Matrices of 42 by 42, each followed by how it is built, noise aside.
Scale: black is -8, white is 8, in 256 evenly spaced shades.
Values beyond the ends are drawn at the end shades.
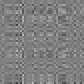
low rank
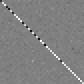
diagonal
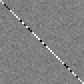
diagonal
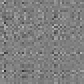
low rank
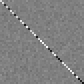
diagonal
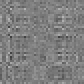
low rank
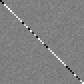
diagonal
